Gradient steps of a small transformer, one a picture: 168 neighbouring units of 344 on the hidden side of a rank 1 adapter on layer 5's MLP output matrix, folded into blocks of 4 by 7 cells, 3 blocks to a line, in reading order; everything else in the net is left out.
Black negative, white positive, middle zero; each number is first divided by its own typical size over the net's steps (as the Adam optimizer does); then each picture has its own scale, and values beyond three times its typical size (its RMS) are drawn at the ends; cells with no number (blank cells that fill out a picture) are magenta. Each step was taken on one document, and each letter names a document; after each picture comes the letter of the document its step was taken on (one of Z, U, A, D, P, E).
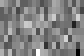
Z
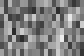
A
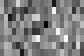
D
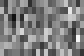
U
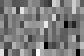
Z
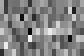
U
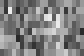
U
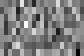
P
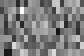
Z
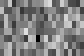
A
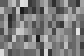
A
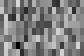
P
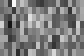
A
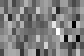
Z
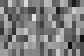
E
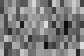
P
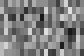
U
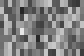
A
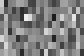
P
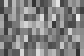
P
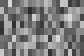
E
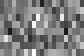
P
